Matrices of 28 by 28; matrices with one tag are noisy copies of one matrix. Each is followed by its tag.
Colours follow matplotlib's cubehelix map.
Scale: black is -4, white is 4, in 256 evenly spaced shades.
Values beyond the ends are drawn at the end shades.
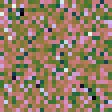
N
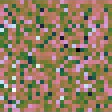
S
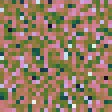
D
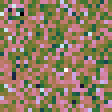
N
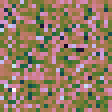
S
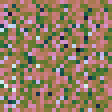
S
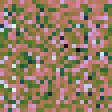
S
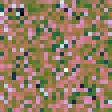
N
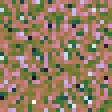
D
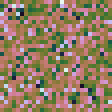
N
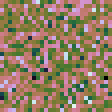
D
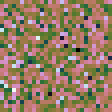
S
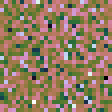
D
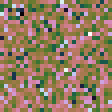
N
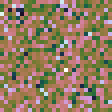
N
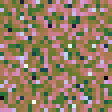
D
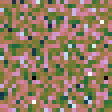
D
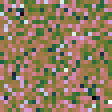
N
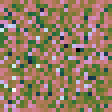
S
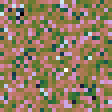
N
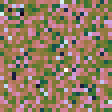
N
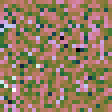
S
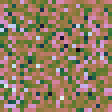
S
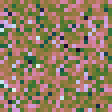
S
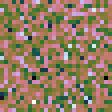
D
